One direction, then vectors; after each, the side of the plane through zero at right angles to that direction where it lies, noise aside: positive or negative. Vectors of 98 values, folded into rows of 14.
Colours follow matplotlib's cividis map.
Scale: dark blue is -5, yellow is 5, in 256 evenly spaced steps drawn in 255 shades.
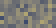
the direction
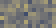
negative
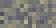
negative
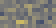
negative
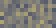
positive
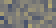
positive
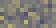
negative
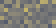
negative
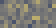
negative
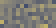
positive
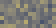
negative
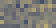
positive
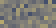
positive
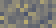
negative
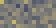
positive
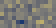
positive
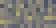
positive
